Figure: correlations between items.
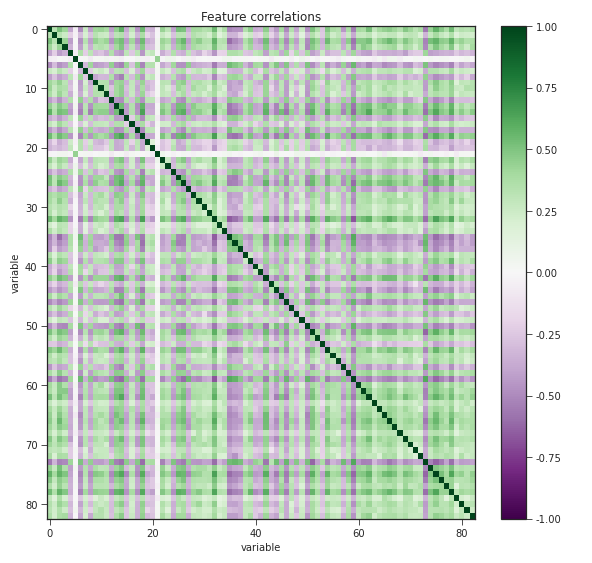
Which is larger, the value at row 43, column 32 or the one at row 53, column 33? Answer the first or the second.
the second
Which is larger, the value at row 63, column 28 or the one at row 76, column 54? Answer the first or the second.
the second
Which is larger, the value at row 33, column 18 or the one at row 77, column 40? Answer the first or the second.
the first
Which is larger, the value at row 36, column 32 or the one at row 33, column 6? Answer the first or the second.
the second
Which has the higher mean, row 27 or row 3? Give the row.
3
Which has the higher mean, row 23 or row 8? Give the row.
23
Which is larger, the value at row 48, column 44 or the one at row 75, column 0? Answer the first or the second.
the second
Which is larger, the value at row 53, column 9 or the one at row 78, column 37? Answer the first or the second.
the first
